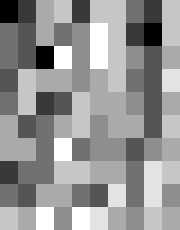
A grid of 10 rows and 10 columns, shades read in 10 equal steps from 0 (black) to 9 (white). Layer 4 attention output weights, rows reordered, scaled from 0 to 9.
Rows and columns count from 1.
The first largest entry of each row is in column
4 6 4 10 2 5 4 9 7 3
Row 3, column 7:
7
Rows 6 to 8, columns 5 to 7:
7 5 6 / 4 5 5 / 7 6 6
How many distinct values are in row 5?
6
